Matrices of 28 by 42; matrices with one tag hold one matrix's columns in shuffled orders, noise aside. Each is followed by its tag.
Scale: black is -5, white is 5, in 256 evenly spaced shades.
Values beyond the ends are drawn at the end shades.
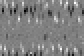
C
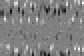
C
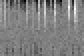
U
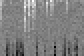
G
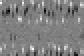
C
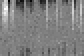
U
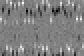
C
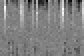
U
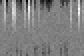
U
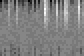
U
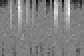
U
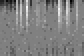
U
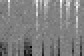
G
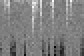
G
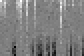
G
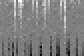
G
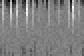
U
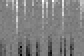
G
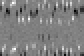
C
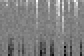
G
